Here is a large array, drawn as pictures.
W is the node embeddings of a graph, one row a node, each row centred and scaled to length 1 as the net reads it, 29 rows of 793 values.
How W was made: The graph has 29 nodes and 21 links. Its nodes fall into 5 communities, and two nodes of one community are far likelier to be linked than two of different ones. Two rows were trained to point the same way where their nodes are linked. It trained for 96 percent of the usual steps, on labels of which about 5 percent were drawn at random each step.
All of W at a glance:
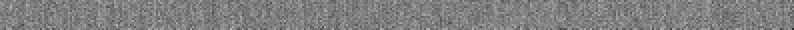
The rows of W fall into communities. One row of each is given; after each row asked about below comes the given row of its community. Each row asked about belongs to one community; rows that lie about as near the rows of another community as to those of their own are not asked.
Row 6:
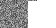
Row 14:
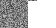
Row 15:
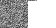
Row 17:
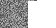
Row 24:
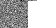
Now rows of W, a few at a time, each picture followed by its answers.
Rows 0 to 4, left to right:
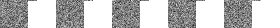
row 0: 15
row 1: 14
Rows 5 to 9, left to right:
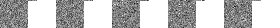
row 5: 24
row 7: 15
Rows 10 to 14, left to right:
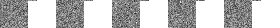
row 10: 17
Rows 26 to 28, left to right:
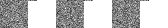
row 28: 6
